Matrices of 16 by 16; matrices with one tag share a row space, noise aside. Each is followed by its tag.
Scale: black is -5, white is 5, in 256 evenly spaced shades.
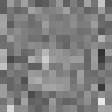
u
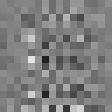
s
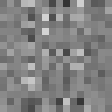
s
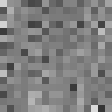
u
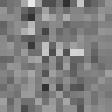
s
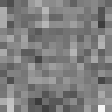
u
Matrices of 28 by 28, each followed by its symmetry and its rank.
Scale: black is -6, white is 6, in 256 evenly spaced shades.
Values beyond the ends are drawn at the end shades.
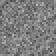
symmetric, full rank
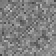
symmetric, full rank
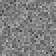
symmetric, full rank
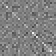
symmetric, rank five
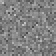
symmetric, full rank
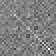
symmetric, rank five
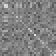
symmetric, rank five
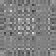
symmetric, rank two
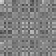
symmetric, rank two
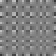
symmetric, rank one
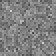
symmetric, full rank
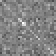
symmetric, rank five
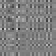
neither, rank two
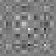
symmetric, rank two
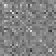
symmetric, rank five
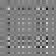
symmetric, rank one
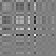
symmetric, rank one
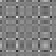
symmetric, rank one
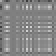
symmetric, rank one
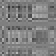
neither, rank two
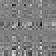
neither, rank two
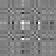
symmetric, rank two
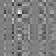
neither, rank two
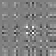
symmetric, rank two
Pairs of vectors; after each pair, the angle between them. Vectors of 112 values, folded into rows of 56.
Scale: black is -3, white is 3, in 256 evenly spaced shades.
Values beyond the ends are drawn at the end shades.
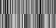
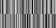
orthogonal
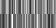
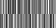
orthogonal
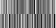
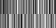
partly opposed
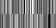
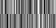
orthogonal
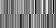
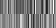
nearly opposite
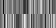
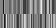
nearly parallel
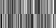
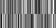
nearly parallel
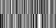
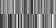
partly aligned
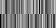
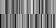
nearly parallel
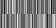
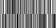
nearly opposite
